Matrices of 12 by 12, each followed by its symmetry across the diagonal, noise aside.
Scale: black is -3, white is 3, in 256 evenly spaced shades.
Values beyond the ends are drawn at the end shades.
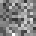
neither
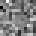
antisymmetric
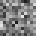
antisymmetric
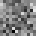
neither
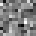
antisymmetric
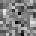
neither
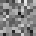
neither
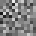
antisymmetric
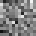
antisymmetric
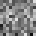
neither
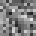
antisymmetric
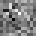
antisymmetric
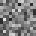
antisymmetric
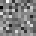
antisymmetric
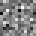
neither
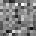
neither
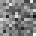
neither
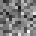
neither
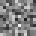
antisymmetric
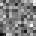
antisymmetric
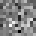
neither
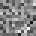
neither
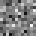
antisymmetric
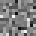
antisymmetric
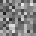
neither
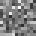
neither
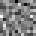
antisymmetric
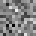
neither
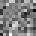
antisymmetric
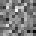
neither
